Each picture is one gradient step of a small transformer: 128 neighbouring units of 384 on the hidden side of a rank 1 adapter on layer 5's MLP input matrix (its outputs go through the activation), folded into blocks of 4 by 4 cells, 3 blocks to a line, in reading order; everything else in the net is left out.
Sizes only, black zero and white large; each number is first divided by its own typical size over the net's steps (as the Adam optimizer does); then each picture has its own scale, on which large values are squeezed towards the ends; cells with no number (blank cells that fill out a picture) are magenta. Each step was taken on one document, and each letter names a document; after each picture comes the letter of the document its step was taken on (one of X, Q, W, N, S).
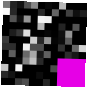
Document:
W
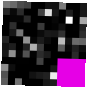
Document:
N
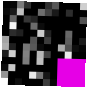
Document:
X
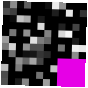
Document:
W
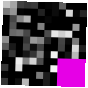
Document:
W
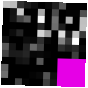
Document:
N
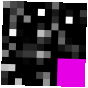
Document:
N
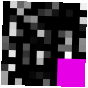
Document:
X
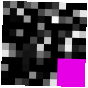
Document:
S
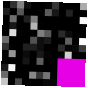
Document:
X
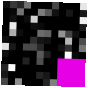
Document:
X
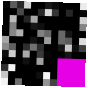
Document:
X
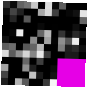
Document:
S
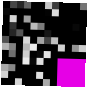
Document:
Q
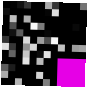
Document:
Q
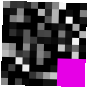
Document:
N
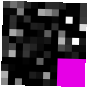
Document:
N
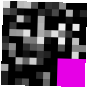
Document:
W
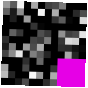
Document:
S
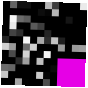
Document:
Q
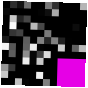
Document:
Q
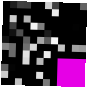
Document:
Q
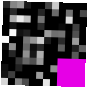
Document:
W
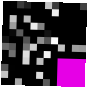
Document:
Q
